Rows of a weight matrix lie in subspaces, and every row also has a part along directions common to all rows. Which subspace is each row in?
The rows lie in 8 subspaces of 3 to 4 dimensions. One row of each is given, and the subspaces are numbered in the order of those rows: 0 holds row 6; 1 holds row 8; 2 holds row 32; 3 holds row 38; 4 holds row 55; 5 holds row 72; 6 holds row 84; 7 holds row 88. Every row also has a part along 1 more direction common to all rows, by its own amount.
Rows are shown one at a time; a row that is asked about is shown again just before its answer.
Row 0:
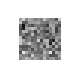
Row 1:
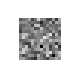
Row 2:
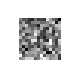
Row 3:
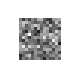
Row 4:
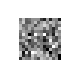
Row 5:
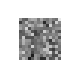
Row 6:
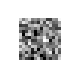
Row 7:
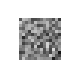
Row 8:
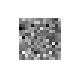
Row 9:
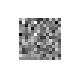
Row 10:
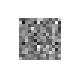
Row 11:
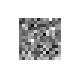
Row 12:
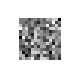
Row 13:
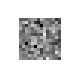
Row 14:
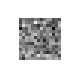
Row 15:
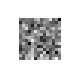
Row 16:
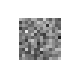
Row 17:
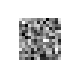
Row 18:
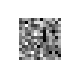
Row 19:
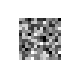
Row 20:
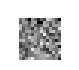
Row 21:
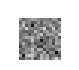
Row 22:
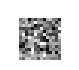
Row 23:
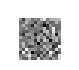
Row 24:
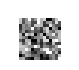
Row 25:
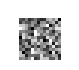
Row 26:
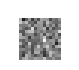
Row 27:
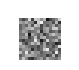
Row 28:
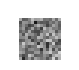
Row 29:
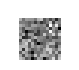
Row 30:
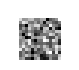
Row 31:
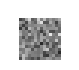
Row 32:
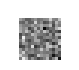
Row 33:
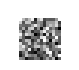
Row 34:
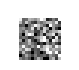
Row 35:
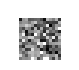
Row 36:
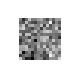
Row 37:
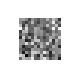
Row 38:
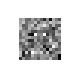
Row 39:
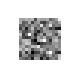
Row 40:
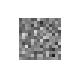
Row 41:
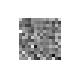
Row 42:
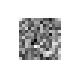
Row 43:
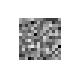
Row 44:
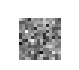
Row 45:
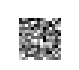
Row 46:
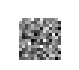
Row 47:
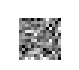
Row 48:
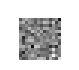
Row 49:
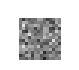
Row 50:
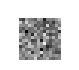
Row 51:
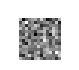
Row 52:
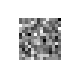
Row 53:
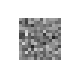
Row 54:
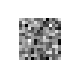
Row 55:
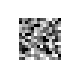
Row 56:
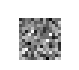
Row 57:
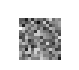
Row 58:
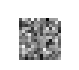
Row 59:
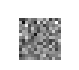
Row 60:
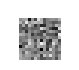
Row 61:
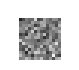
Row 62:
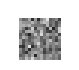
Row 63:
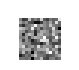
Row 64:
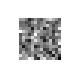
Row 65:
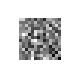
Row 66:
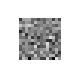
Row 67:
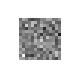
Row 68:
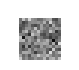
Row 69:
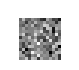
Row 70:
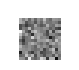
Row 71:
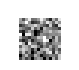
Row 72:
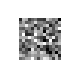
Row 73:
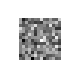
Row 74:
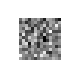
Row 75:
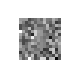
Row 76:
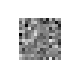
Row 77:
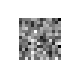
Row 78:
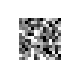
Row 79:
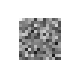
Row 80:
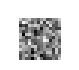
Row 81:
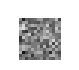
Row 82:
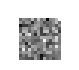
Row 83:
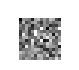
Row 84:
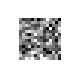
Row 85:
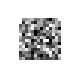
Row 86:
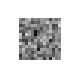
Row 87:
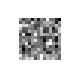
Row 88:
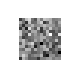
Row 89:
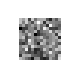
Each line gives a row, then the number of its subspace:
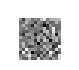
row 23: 3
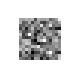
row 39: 7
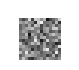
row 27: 7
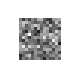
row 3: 1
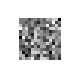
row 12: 1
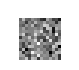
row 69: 3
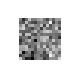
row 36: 1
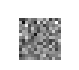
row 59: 0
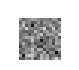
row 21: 3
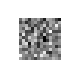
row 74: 6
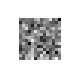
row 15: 3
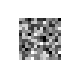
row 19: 7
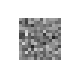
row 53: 5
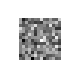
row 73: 5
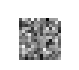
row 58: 6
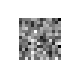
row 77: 3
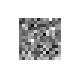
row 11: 3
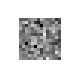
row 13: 7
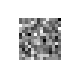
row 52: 6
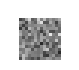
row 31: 7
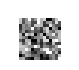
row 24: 7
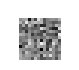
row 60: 5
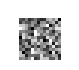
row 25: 1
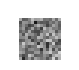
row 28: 2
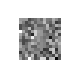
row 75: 2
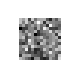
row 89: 5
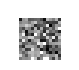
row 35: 5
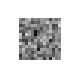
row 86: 0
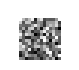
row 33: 4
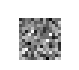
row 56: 4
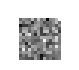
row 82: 6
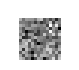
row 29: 6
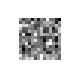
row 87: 6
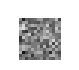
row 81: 1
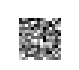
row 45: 3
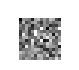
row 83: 4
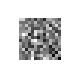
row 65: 4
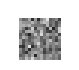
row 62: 6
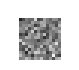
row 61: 4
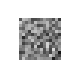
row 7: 2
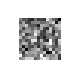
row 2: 6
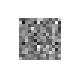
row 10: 0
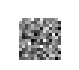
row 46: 4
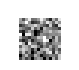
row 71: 0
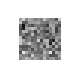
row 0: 1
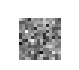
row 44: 5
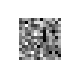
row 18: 7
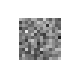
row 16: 5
